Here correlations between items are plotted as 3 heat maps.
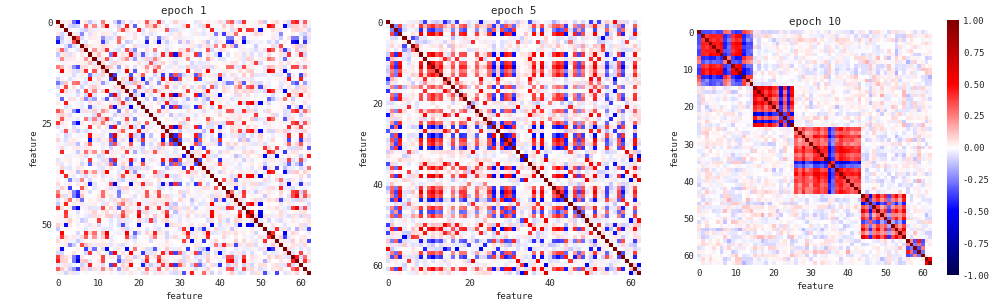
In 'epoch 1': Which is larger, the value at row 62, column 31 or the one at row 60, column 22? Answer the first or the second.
the second
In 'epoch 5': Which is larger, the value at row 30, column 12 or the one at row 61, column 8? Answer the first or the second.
the second
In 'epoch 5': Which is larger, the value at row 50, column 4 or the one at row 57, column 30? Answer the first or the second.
the second
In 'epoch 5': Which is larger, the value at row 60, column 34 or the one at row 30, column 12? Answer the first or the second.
the second
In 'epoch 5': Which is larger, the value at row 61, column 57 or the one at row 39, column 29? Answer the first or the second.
the first
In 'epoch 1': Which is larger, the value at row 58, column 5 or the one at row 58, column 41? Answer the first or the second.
the second
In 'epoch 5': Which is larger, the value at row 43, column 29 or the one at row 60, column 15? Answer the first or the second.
the first
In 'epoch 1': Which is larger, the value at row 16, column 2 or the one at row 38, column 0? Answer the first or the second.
the first
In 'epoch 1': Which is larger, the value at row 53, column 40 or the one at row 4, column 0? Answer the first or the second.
the first
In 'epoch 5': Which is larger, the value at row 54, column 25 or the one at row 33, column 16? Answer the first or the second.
the second
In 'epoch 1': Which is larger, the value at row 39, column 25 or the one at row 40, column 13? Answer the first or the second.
the second
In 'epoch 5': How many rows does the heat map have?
63
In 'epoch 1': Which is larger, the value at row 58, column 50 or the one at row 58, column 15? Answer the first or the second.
the first
